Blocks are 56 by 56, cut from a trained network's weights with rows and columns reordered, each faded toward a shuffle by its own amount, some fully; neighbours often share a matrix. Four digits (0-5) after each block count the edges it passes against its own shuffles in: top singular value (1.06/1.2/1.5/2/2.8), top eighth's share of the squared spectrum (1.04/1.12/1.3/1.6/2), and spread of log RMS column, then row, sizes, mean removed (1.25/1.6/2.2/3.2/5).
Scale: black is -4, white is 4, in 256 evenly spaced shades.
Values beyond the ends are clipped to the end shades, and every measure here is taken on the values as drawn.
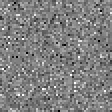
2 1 0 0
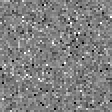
0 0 0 0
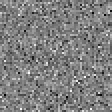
2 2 0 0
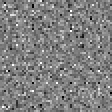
3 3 1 1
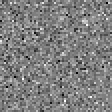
2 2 0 0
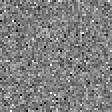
0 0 0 0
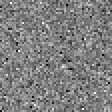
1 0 0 0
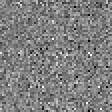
2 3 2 1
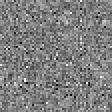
3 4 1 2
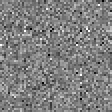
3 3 1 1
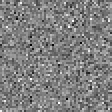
2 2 0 0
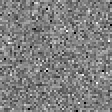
0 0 0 0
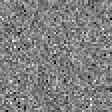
2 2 1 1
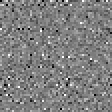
3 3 1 2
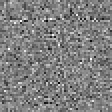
2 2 0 1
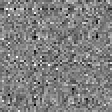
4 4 1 2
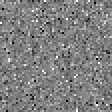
1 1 0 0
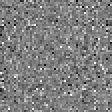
3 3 2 1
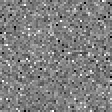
2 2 0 1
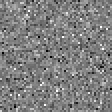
0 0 0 0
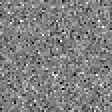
0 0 0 0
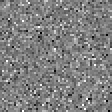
0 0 0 0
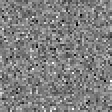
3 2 0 1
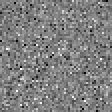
2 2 0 0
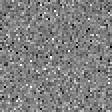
1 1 0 0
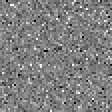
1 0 0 0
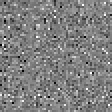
3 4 2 1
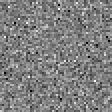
1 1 0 0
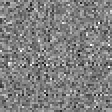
3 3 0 2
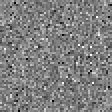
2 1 0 0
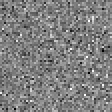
1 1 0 0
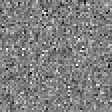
2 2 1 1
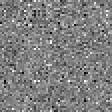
3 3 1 2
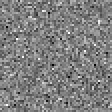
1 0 0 0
